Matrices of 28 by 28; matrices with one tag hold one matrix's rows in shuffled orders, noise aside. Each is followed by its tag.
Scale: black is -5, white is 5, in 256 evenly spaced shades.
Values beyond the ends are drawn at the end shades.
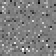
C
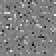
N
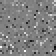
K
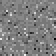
K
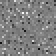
C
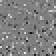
K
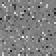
C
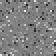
K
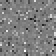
K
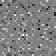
C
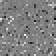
K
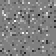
C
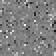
K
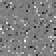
K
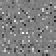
C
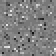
N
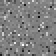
C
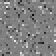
N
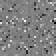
K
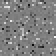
N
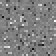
N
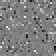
K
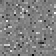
N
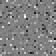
K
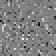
C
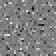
N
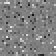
N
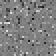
N
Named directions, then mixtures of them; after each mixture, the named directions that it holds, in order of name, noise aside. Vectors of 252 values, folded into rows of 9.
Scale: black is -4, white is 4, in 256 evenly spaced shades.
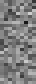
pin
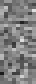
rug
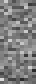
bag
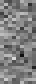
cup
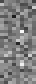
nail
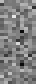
nail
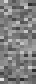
bag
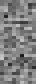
cup, rug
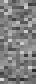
bag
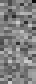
nail, pin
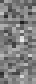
nail, rug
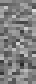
nail, rug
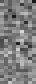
nail, pin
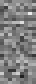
pin, rug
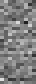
bag, pin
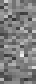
bag, cup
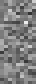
pin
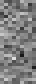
cup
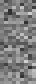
bag, pin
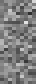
pin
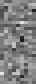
rug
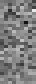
pin, rug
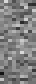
bag, rug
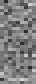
bag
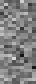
cup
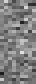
bag, rug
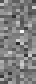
bag, nail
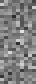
bag, nail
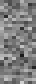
cup, rug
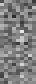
nail, rug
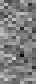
cup
